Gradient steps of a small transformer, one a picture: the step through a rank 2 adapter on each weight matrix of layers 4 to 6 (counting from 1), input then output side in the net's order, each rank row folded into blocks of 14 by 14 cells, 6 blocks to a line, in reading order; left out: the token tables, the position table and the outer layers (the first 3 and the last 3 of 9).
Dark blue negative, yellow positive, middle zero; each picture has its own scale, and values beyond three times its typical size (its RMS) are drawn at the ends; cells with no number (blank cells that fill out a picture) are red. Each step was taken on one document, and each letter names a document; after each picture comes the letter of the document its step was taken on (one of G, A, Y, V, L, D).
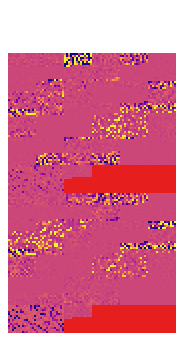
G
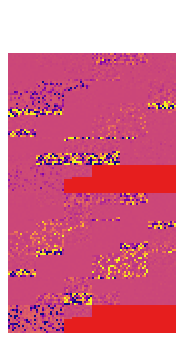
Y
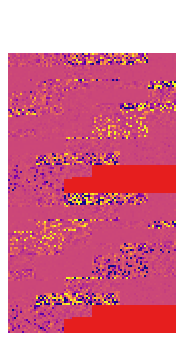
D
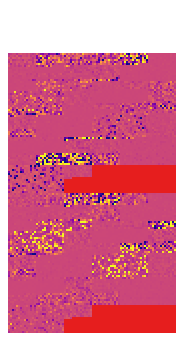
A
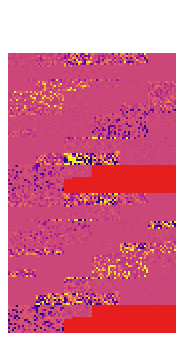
D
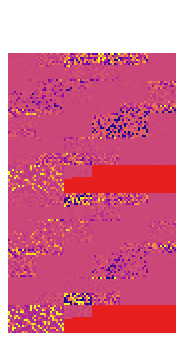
G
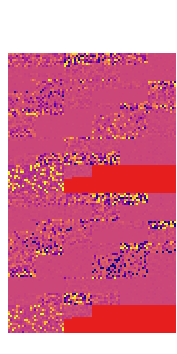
G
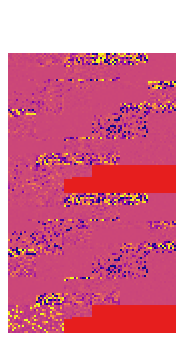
G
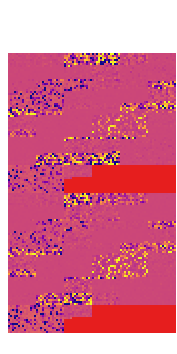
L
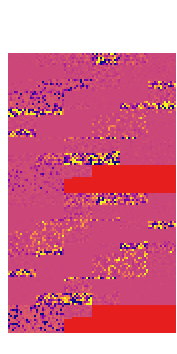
Y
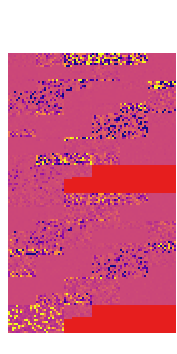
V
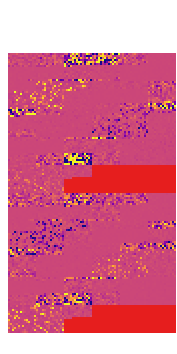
D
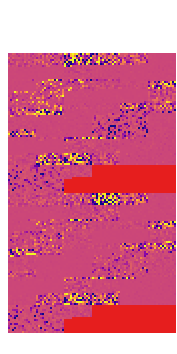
D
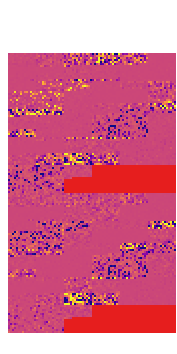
D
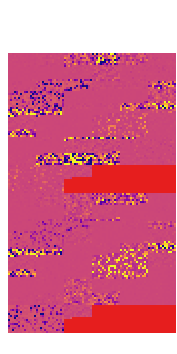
L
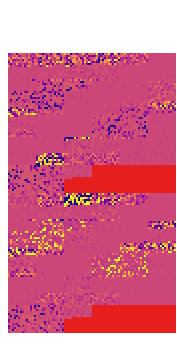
A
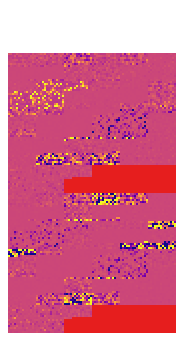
Y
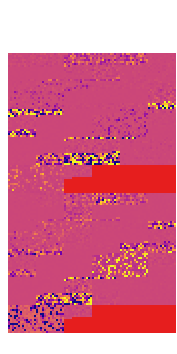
Y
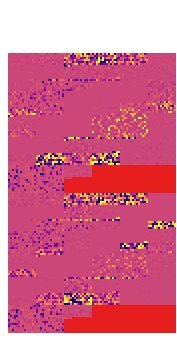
Y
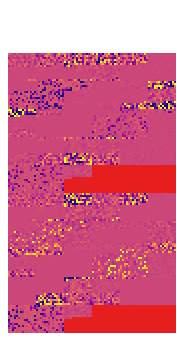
A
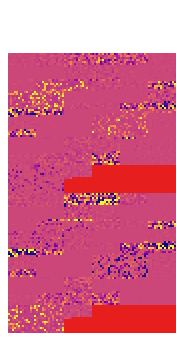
Y
